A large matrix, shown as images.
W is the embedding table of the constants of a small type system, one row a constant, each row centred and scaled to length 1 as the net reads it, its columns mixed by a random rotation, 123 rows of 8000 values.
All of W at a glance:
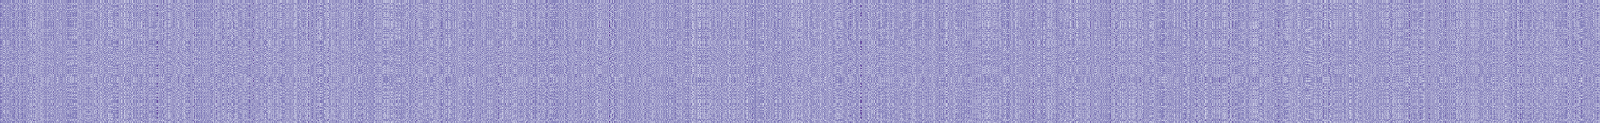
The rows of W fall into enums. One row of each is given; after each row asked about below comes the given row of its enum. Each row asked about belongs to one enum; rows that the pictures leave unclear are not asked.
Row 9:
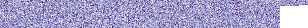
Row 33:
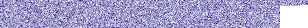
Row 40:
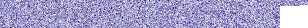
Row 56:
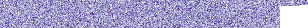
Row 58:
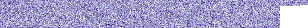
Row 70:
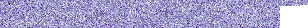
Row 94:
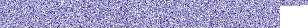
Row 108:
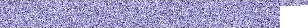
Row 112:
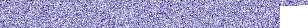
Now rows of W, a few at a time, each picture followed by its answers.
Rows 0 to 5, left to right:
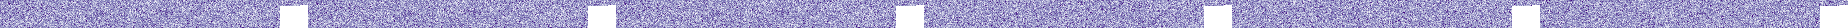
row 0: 70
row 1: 70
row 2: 70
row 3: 56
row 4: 94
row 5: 112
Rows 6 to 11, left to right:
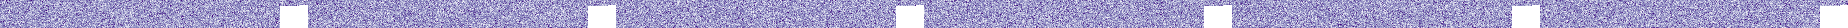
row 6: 112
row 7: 70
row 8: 94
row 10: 58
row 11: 33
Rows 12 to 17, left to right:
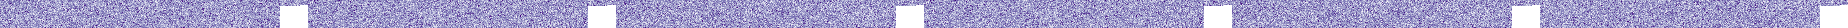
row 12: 108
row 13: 112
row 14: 70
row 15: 112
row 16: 70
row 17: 56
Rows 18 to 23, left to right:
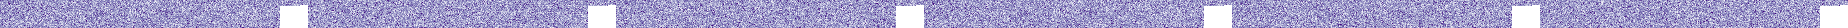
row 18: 70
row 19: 33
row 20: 108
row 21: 70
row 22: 58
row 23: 94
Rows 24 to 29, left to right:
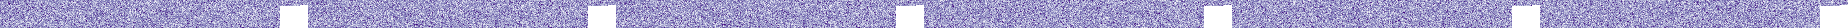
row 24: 70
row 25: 58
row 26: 58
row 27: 40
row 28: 94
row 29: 56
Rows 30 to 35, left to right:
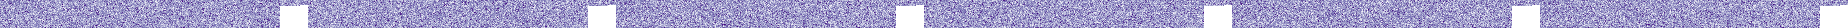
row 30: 108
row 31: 56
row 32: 58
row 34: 70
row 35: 58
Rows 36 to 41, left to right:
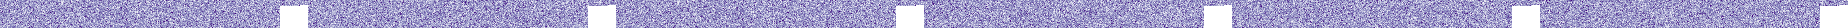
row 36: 94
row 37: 56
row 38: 94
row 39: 70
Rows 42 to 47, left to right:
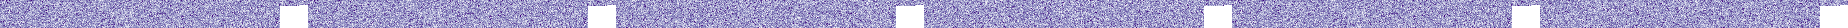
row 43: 112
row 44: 40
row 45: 94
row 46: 112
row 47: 108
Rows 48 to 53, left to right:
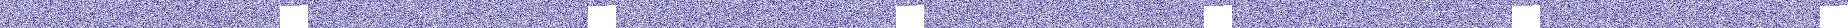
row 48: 56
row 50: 56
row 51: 9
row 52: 33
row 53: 40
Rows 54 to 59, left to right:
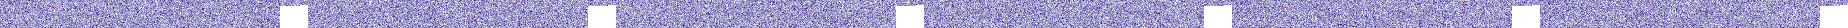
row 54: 108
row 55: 94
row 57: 40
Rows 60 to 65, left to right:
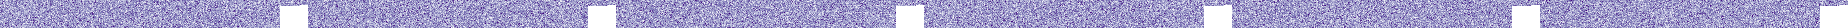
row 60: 56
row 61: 40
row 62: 33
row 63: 56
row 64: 9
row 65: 112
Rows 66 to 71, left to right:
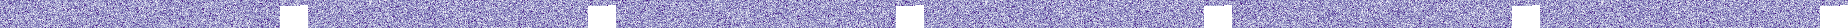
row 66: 108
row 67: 94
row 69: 94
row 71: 94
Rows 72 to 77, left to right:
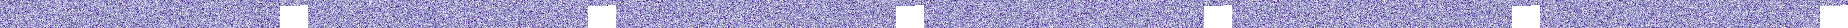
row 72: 108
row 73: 94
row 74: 9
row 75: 112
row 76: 9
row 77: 33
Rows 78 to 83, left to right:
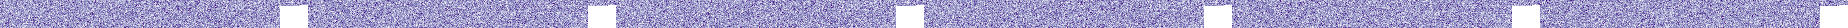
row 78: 56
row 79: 33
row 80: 56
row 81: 56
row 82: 33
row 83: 112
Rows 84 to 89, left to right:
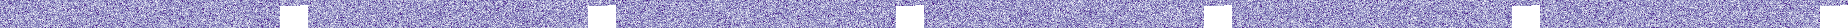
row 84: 108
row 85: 56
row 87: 70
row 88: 40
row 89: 33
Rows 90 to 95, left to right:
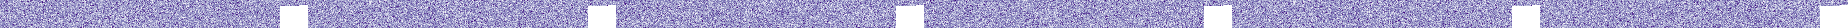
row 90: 9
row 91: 94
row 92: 70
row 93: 112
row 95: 56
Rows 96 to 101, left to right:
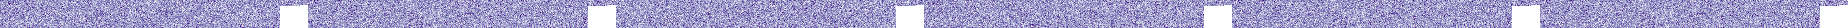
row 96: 70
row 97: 112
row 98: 56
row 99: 58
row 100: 112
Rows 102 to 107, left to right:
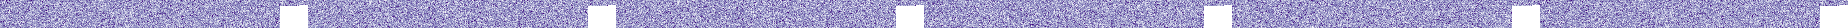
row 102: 112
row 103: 94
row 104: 94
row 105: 58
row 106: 33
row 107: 112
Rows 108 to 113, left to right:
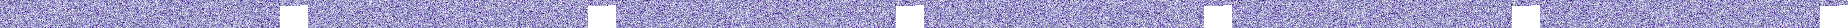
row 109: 94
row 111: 40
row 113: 112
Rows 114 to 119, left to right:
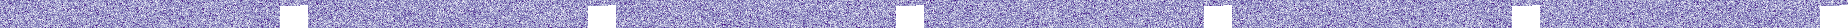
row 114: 108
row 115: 70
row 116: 58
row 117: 112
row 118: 108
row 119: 56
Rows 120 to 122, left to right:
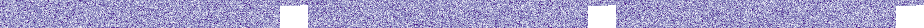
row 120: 33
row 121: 58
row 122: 70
